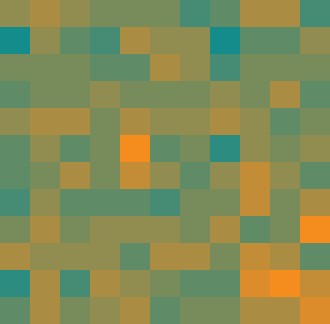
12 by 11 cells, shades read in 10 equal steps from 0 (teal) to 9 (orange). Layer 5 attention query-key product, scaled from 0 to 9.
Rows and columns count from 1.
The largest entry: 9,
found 3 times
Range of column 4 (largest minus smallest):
4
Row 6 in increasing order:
1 3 3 3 4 4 4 5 5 5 9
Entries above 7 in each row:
0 0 0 0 0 1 0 0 1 0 2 1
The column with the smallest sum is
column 1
